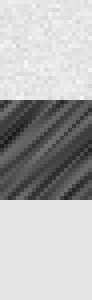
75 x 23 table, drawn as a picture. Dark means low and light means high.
It is made of 3 by 1 panels. Panel 1,1: very high, fine-grained, faint in contrast. Panel 2,1: low, slanting up to the right. Panel 3,1: very high, flat.
